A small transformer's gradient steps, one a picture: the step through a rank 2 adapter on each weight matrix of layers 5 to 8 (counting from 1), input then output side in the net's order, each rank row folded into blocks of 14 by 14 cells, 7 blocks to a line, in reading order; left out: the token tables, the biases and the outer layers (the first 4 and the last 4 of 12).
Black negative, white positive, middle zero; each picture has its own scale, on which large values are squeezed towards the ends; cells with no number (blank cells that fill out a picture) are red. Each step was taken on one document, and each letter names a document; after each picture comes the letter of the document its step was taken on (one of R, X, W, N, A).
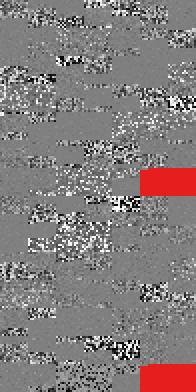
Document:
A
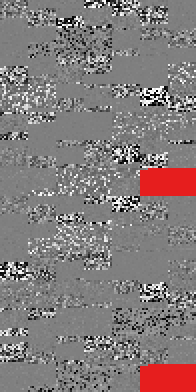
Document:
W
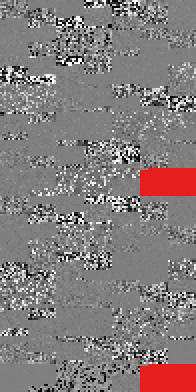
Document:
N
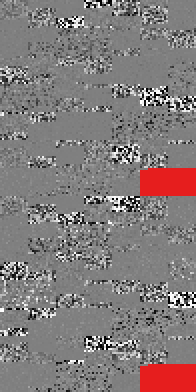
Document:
A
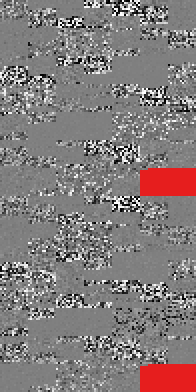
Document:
W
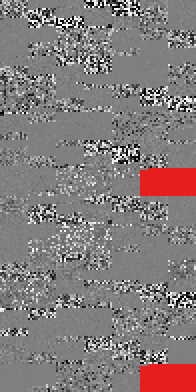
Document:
N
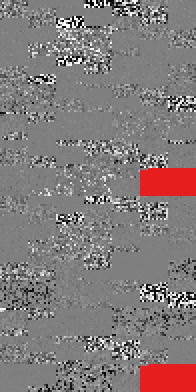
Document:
N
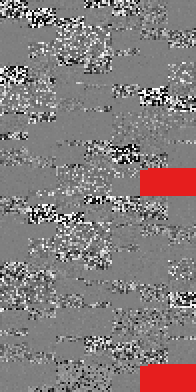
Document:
A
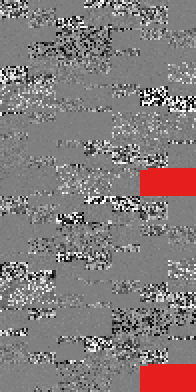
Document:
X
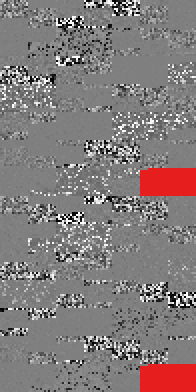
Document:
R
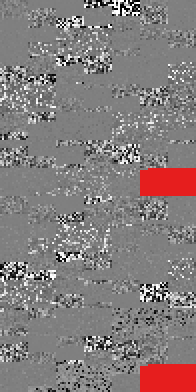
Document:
A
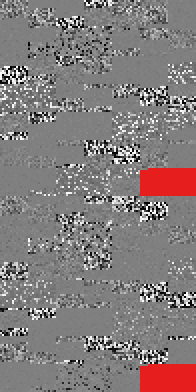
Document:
R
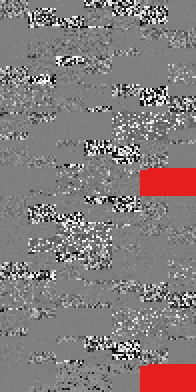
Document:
R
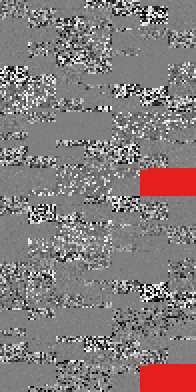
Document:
W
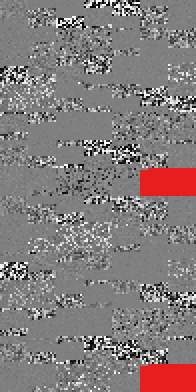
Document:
X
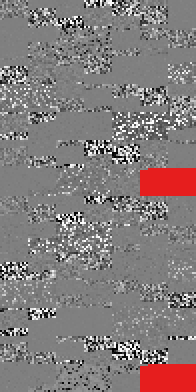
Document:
R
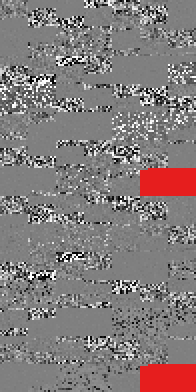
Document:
R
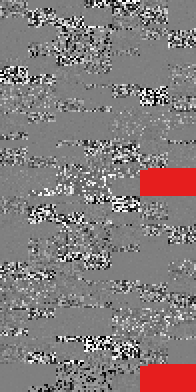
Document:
N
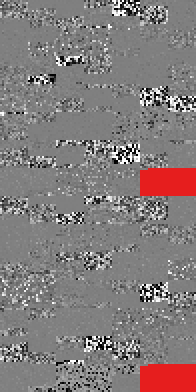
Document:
A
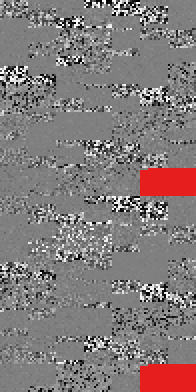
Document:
W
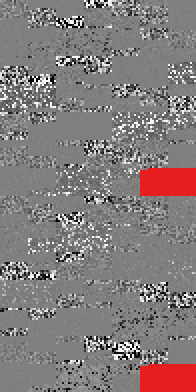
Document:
R
